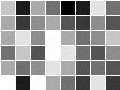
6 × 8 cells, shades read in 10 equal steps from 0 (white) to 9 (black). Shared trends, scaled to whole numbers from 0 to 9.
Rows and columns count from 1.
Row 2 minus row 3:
0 6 0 3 3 2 0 4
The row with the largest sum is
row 1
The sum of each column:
16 31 21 12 27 38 21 30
